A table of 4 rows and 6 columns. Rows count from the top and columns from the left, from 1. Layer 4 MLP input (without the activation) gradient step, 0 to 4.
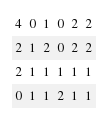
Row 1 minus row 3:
2 -1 0 -1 1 1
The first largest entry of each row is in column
1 1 1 4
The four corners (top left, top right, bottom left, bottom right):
4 2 0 1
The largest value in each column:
4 1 2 2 2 2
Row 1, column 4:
0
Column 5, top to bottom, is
2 2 1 1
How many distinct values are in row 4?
3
